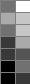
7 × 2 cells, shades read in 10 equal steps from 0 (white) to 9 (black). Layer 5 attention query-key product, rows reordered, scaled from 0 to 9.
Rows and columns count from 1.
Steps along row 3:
down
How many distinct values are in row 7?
2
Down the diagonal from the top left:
5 2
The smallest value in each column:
3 0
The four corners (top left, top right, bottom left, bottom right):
5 0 9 7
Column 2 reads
0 2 2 3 6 5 7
